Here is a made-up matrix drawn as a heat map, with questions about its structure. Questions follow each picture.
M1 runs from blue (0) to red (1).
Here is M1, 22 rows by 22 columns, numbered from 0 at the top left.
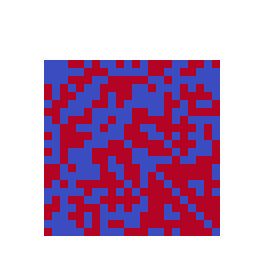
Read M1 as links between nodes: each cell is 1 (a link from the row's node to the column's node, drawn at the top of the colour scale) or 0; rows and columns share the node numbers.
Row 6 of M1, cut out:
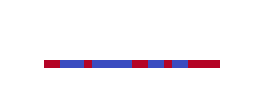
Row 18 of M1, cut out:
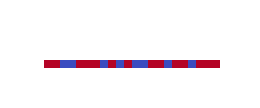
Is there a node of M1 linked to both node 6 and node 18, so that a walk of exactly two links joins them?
yes
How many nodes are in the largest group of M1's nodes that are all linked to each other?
6
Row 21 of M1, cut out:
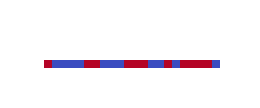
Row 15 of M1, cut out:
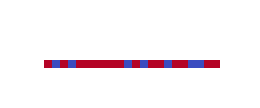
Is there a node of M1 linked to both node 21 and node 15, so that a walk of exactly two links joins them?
yes
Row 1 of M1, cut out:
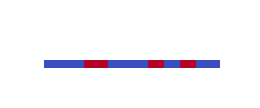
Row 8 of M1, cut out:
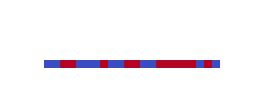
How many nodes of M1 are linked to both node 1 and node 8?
4
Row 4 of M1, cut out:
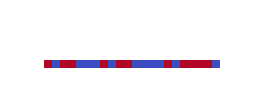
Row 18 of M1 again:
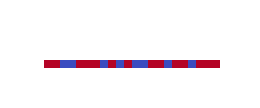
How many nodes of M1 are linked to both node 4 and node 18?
5
